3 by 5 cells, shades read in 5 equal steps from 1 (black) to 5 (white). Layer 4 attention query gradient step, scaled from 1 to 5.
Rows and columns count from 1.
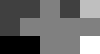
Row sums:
13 14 13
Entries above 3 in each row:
1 0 1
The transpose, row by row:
2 2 1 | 2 3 1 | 3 3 3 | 2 3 3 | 4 3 5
